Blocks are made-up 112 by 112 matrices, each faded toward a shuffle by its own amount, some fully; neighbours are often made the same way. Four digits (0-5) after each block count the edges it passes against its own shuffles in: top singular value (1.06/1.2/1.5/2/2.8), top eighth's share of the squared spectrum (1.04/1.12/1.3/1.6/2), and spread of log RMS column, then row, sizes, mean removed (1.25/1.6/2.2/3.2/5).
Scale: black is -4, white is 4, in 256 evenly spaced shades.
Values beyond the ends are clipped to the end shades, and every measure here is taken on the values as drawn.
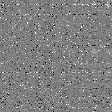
4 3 1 2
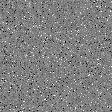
3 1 0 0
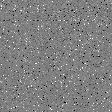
2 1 0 0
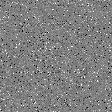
3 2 0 1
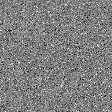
1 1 0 2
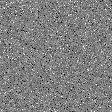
0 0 0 0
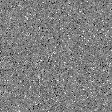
3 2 1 1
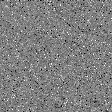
2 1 0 0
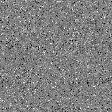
3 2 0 1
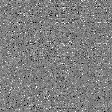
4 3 1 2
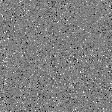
1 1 1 1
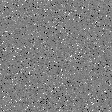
0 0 0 0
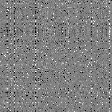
5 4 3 2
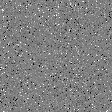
2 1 1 0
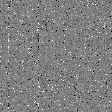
3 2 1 0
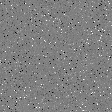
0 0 0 0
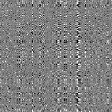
5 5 4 3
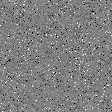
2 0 0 0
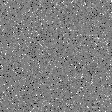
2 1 0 0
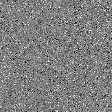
3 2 1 0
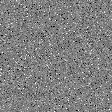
2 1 0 0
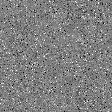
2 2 1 0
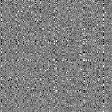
5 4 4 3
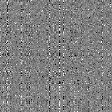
4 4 3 2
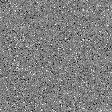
3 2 1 1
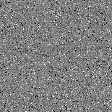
1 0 0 0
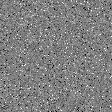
2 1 0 0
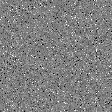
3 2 1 0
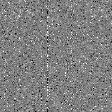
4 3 2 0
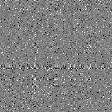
4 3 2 2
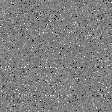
3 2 0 1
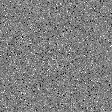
2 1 0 0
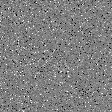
1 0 0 0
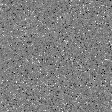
2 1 0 0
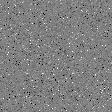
0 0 0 0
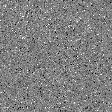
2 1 1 0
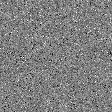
0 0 0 0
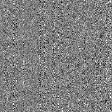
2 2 4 0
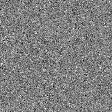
0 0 1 0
